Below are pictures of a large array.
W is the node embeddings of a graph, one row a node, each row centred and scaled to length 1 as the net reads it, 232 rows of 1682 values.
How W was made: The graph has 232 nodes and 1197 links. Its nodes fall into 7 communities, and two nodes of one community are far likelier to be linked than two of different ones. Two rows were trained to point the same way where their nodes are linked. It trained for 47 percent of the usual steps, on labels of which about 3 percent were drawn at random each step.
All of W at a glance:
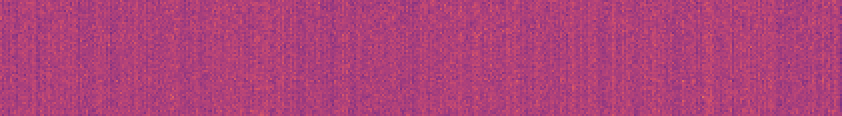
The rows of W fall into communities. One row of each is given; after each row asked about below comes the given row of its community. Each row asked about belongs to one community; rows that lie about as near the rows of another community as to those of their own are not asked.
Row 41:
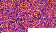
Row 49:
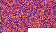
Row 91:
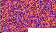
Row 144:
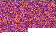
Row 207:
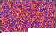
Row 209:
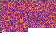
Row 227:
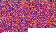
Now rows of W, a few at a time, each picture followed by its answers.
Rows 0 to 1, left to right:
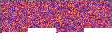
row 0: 227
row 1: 207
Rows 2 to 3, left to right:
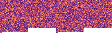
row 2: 144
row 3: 41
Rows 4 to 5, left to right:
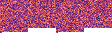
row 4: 91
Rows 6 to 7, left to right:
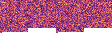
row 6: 91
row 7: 41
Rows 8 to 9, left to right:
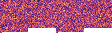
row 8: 144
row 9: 41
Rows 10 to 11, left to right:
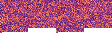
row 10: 144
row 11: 227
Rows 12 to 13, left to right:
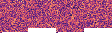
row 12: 144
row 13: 49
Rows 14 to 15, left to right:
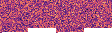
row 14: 227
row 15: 207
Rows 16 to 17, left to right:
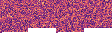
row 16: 227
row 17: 49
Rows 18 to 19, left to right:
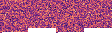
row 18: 207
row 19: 49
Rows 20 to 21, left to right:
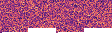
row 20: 227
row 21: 91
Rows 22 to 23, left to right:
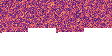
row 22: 144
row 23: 209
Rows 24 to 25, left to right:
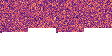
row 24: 227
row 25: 209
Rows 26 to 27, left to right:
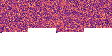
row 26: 41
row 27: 144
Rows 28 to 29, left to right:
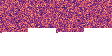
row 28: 91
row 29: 144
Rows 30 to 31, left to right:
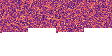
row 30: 227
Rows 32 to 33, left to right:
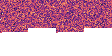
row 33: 41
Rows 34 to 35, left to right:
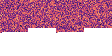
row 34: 144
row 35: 207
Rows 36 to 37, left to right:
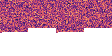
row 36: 207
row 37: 207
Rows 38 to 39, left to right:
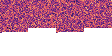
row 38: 209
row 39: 41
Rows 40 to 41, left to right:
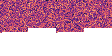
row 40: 209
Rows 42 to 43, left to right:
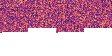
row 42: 207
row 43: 91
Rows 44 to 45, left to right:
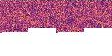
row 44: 207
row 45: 91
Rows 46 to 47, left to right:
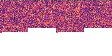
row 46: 91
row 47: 144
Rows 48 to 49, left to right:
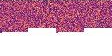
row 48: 209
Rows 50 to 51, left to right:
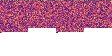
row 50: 207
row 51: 41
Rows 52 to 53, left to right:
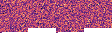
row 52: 49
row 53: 209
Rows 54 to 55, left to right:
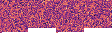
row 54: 49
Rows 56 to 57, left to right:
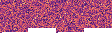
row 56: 209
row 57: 209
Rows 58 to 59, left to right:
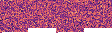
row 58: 207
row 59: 207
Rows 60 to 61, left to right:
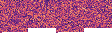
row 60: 91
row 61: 91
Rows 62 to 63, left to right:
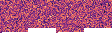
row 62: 49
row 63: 49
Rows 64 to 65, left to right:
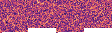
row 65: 209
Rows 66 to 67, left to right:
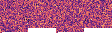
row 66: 207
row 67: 91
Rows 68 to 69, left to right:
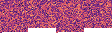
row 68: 144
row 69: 144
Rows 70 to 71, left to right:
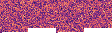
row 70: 227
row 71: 41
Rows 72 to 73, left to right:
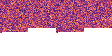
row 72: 209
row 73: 227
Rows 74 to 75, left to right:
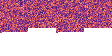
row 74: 144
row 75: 144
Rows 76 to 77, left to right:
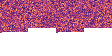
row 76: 41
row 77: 209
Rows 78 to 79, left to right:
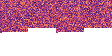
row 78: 227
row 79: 144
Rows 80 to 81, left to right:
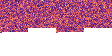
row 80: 209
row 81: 207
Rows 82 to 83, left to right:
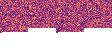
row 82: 144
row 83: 227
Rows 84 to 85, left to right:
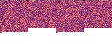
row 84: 209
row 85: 49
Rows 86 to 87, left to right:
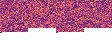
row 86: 209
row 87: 91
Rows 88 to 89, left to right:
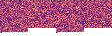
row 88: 227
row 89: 144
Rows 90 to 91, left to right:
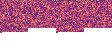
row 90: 227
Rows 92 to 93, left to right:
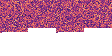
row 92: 91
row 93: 91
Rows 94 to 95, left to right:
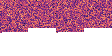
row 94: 227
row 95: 227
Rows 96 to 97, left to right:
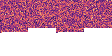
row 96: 207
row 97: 91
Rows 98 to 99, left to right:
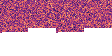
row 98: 209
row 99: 209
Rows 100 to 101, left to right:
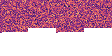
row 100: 209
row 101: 49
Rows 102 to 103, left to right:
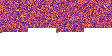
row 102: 227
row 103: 144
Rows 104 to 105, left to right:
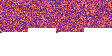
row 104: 207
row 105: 91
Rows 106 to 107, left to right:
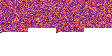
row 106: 144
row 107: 209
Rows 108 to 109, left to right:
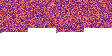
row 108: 144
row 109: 207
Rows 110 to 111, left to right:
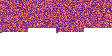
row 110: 49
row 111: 209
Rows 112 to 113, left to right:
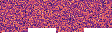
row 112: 207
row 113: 91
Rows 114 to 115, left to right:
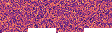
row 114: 41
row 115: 227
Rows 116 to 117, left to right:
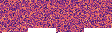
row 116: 209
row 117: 209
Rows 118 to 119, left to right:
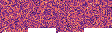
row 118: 49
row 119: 227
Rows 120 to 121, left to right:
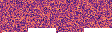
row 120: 207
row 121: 227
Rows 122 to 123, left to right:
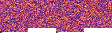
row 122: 49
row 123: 91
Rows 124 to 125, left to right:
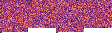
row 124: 209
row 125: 41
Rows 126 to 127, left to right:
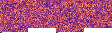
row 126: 49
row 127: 91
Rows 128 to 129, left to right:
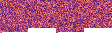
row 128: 207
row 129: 144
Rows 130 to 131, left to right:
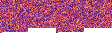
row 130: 209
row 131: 209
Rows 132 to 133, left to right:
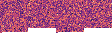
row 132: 209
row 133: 207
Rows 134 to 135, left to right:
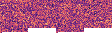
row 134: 207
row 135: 209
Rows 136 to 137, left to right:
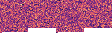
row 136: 49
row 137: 91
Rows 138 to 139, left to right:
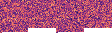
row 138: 144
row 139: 227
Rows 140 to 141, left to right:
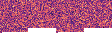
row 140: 227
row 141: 91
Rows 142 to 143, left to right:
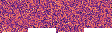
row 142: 49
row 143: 227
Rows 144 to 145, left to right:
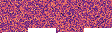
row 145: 41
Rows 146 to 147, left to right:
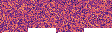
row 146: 144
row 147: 209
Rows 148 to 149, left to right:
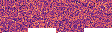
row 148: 227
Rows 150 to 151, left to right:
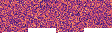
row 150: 91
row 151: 41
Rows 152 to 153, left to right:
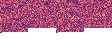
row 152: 49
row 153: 144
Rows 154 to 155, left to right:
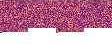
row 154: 49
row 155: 144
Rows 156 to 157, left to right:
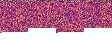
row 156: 207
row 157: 144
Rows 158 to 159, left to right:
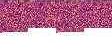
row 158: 144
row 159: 207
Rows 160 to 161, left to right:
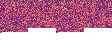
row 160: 91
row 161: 91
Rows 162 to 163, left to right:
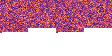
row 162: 91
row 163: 209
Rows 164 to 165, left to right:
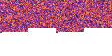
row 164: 49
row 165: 91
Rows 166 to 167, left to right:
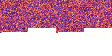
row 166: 41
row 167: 207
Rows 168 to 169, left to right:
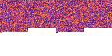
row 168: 207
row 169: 209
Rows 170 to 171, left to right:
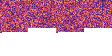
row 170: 41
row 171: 91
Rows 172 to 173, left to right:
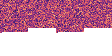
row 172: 209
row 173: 209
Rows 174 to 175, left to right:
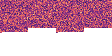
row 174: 207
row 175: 41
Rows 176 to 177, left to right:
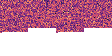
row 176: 91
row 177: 144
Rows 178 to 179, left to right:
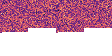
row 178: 209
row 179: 144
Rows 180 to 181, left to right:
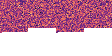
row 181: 49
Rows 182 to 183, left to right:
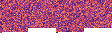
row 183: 209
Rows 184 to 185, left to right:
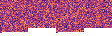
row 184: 209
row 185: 49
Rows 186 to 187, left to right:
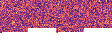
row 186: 227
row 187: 91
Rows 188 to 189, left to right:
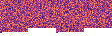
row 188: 227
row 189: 207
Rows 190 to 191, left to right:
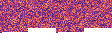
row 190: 144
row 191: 209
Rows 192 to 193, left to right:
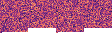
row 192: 227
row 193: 144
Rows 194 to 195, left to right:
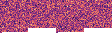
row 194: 209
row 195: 227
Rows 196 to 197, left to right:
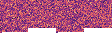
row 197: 91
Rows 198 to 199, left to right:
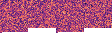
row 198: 144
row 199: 209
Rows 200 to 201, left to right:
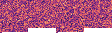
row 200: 209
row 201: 41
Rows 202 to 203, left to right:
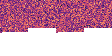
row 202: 209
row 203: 49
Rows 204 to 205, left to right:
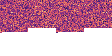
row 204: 207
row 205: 41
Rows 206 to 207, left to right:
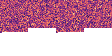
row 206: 91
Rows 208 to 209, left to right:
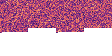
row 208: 49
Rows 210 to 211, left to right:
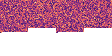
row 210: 207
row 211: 41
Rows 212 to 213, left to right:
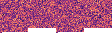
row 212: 144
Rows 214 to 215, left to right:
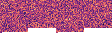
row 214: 227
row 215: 207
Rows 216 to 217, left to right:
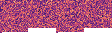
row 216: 144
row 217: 91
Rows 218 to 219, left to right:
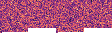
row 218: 227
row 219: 91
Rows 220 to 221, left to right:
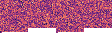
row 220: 91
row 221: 227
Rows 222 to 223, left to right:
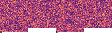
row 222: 91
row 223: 91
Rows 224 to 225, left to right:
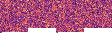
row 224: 91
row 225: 91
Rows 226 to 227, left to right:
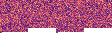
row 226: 49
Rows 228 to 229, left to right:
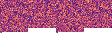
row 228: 144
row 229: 227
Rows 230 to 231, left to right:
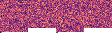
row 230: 91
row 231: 207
